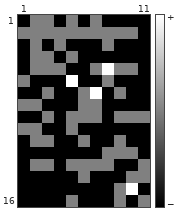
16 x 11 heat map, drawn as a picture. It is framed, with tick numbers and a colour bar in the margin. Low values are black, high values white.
The bottom left is the smoothest part. No seam splits the table. Overall the values sit about 20% of the way up the scale. The halves do not mirror each other. Fine speckle covers the field.
